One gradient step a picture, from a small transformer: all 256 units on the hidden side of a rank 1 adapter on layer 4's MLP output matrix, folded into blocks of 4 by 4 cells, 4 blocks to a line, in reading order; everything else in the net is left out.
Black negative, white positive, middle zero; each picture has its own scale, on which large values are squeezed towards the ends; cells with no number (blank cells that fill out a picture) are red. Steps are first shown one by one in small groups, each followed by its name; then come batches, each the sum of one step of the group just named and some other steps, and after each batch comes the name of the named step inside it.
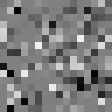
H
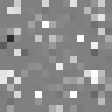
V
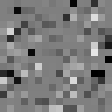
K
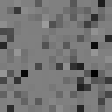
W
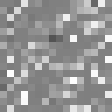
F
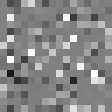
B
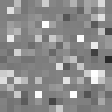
V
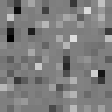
B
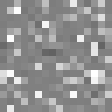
V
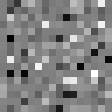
B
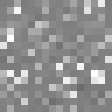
H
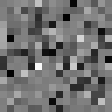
H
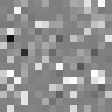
F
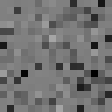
W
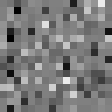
H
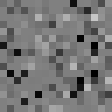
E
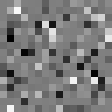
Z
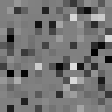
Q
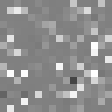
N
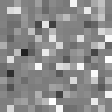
Z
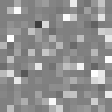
Q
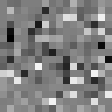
Q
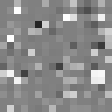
Q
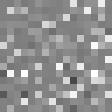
N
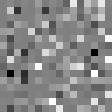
Q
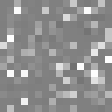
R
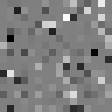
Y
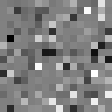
Y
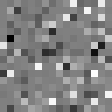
Y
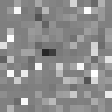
R
